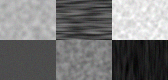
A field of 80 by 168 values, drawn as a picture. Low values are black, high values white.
It is made of 2 by 3 panels. Panel 1,1: high, blotchy, faint in contrast. Panel 1,2: low, streaked across. Panel 1,3: very high, blotchy, faint in contrast. Panel 2,1: low, flat. Panel 2,2: middling, blotchy, faint in contrast. Panel 2,3: very low, streaked downward, faint in contrast.
